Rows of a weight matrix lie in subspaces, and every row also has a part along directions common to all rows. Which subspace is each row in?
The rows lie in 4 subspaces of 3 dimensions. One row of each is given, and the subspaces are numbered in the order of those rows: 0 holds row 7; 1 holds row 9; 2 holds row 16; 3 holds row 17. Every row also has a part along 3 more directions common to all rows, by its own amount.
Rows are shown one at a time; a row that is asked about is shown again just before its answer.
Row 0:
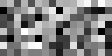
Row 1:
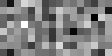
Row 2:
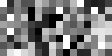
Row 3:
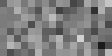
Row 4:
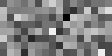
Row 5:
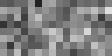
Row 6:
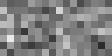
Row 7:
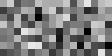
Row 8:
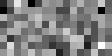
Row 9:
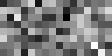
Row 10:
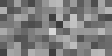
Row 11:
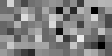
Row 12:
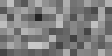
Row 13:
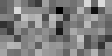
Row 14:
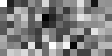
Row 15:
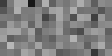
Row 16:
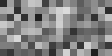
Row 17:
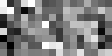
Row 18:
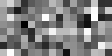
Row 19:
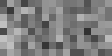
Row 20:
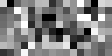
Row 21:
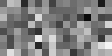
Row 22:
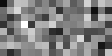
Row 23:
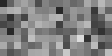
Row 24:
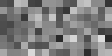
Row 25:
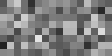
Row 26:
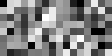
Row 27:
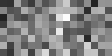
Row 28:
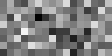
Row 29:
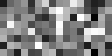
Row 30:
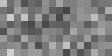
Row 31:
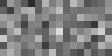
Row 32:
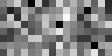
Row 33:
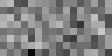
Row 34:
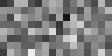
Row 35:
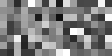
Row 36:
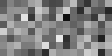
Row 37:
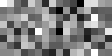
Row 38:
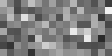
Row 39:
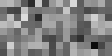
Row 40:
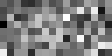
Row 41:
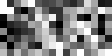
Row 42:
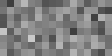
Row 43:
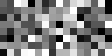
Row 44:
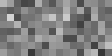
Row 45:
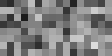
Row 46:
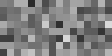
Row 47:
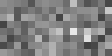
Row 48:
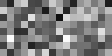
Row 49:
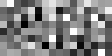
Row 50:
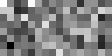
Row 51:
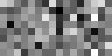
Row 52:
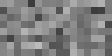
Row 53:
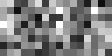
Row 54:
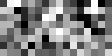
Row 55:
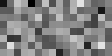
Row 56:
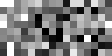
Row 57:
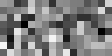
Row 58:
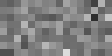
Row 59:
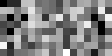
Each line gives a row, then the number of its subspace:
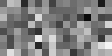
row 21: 0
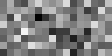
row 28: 0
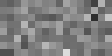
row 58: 3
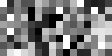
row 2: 2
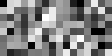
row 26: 2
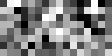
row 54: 2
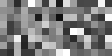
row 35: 3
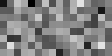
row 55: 3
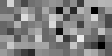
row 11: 2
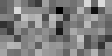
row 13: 2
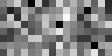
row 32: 1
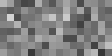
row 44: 1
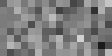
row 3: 2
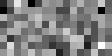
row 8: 3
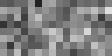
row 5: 1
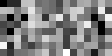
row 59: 2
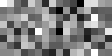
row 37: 3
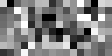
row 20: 2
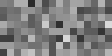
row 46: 1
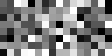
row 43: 1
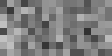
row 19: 3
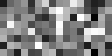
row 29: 3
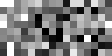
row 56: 1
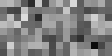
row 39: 1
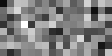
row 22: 2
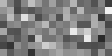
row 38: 3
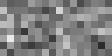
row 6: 0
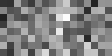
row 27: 1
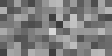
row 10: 1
